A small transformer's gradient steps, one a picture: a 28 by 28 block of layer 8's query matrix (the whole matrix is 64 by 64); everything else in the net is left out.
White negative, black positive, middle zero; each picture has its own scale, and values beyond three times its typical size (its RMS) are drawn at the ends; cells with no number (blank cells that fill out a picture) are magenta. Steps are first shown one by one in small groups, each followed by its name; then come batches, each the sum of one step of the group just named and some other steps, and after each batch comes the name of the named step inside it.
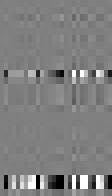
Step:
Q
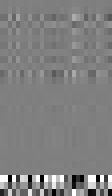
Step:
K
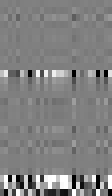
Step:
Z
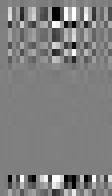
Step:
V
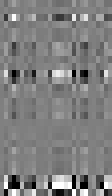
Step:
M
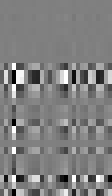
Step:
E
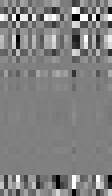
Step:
Z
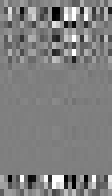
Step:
V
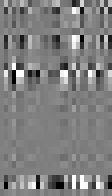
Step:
Q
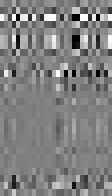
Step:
M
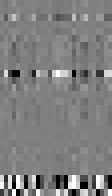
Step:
M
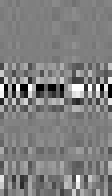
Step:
Z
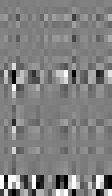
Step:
E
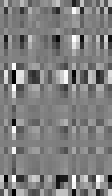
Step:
E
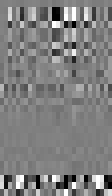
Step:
V
